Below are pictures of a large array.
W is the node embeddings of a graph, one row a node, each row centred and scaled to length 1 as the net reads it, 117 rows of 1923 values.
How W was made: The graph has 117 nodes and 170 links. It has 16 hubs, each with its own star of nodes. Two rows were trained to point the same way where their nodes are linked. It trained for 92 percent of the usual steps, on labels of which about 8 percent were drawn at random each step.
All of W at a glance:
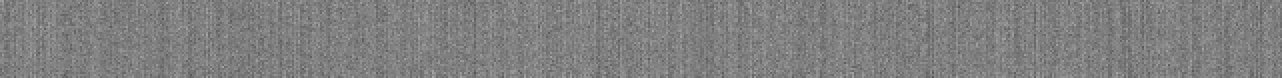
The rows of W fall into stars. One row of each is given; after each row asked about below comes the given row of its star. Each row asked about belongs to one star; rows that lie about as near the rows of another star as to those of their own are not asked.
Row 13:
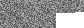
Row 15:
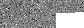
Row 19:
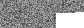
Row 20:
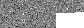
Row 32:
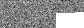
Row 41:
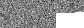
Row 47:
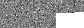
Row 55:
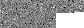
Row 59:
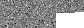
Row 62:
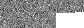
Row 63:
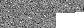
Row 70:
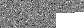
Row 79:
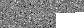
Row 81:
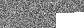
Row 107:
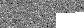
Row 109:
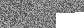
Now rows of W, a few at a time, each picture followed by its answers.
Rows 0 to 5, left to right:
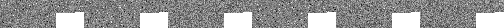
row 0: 62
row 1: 20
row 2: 55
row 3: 70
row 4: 47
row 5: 70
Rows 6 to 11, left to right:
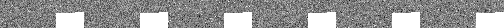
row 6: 79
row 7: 62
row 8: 81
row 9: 20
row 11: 107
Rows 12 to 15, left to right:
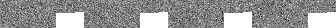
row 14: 19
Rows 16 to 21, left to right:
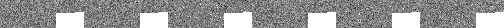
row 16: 47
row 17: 47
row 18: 81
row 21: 63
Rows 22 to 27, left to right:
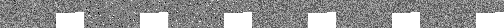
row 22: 41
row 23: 19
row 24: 109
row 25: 107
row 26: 81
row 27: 63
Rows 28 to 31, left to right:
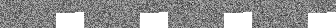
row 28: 59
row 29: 32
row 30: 63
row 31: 20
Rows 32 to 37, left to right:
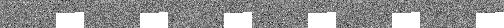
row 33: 55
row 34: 20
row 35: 55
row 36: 55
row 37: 107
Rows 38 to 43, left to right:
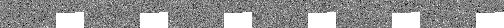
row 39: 20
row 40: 81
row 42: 79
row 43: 47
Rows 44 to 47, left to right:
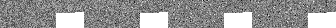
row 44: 62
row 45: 32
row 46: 81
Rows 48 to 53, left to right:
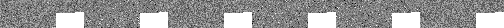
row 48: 55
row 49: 70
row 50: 15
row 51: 81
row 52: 109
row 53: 41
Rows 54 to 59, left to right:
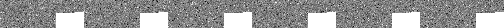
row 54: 32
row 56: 41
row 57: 32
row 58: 13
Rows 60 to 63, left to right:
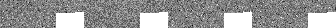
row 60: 107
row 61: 79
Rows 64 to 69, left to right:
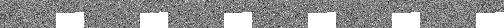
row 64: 13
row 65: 81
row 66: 55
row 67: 107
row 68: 13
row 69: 20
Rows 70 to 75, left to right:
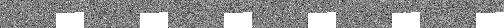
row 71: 59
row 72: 107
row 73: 41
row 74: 55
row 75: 63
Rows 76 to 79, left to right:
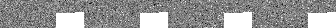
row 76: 47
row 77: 41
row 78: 107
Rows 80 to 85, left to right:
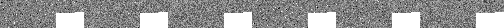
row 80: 70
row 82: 47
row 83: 15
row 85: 79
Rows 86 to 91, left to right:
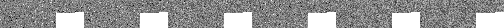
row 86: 79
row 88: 20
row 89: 32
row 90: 13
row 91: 63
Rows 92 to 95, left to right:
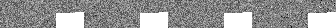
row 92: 13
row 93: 62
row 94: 70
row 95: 20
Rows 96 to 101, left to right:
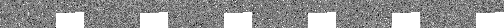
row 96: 41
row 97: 79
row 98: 47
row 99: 109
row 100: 107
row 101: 32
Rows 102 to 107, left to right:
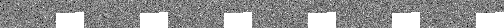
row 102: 19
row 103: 55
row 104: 79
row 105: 32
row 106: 15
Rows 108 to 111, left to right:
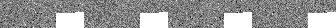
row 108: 15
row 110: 109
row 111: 63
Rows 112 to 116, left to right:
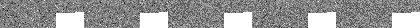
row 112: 63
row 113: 32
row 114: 15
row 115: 13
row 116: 63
